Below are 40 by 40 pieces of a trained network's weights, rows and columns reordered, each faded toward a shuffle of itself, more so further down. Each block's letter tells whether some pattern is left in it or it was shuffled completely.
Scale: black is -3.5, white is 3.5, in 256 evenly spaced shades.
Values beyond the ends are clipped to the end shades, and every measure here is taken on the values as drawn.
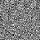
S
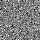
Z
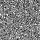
Z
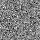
Z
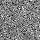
Z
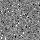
Z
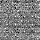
S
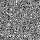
Z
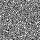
Z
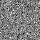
Z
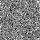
Z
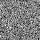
Z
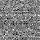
S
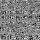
S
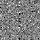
S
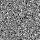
Z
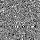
S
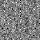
S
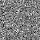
S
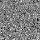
S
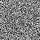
Z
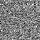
S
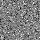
Z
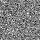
Z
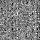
S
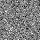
Z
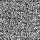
S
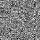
S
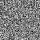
S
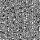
S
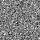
Z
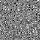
S
